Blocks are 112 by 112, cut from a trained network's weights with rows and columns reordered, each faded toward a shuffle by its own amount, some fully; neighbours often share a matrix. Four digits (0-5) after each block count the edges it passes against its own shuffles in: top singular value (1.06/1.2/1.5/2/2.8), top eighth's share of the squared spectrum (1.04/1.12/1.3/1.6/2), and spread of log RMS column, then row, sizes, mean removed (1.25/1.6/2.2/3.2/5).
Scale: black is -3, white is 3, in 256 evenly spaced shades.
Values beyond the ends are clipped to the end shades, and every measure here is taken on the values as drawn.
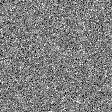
0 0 0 0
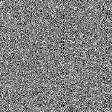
3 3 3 1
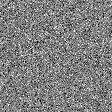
0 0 0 0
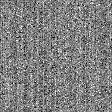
3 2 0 1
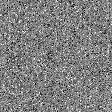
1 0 0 0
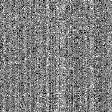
4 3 1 2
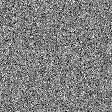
0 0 0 0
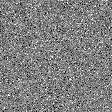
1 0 0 0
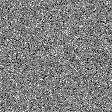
0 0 0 0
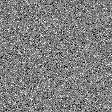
1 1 0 1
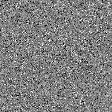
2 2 0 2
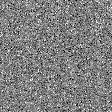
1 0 0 0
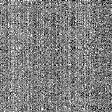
4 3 1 3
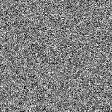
3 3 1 1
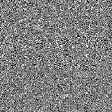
3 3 2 3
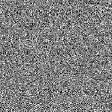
3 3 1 3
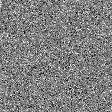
0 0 0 0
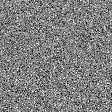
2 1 0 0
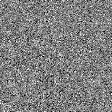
3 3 1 2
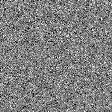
2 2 0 1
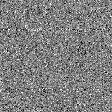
2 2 0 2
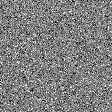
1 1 0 0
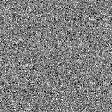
3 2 0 2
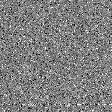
2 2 0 1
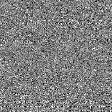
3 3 1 2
